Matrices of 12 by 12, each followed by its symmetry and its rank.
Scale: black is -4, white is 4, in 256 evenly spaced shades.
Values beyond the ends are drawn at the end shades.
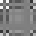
symmetric, rank one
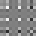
symmetric, rank one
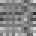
neither, rank two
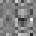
neither, rank two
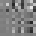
neither, rank two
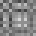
symmetric, rank two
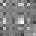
symmetric, rank two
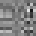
neither, rank two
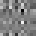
neither, rank two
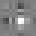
symmetric, rank one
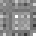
symmetric, rank two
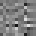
neither, rank two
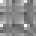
symmetric, rank two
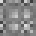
symmetric, rank two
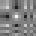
symmetric, rank one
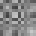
symmetric, rank two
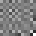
symmetric, rank two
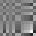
symmetric, rank one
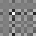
symmetric, rank one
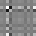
symmetric, rank one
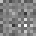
symmetric, rank two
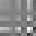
symmetric, rank one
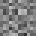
neither, rank two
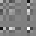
symmetric, rank one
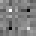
symmetric, rank two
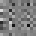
neither, rank two
